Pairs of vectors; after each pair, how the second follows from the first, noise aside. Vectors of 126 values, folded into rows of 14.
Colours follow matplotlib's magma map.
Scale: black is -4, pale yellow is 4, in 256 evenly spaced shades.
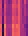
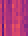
shrunk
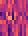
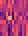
copied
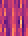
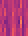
shrunk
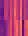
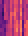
copied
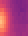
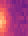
copied
